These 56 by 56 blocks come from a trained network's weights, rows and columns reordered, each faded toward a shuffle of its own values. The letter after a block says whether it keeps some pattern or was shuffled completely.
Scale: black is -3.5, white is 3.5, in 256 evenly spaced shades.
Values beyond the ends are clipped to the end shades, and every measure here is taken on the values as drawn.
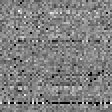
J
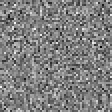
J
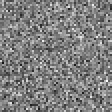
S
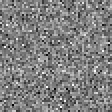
S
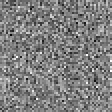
J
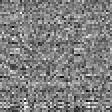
J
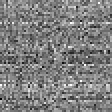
J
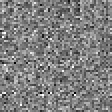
J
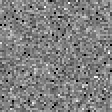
S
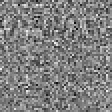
J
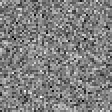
S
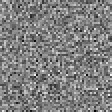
J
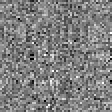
J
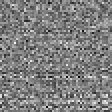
J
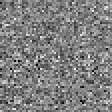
J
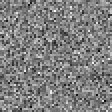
S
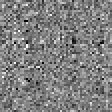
J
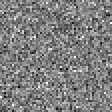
S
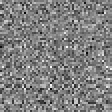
J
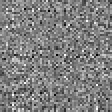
J
